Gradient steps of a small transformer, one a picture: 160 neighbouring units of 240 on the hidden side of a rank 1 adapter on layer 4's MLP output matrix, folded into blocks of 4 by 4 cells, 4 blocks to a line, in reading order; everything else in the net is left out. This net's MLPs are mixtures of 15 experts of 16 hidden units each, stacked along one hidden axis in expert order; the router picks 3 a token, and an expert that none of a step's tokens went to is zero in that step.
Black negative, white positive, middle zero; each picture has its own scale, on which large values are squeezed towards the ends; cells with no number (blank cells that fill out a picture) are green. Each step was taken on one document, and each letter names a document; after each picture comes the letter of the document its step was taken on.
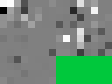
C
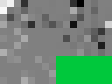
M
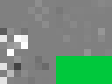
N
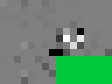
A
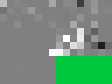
A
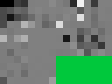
M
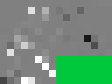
N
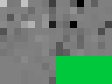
M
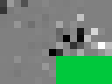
A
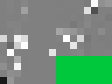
N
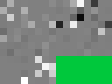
M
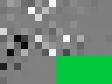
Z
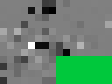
Z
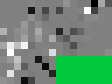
N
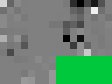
M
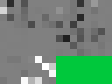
C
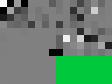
C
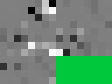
Z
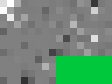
C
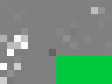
N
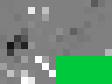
N
